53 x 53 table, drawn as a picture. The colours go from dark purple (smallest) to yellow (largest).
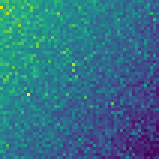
The grain is fine, like static. The histogram is bell-shaped. The field climbs toward the top left. The bottom right is the ninth with the lowest average. The top left is the ninth with the highest average. No regular stripes run through it.
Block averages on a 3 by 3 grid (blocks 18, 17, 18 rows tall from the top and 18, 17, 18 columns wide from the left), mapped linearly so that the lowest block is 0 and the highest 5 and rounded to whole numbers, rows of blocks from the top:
542
431
310
